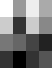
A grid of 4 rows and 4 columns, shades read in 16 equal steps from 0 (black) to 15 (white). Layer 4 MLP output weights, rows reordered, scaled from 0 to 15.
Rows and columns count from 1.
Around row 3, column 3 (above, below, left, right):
12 3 6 2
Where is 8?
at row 2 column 4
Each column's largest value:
15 9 14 10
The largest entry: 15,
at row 1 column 1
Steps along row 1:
down up down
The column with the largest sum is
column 1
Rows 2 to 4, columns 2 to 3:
3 12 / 6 4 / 0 3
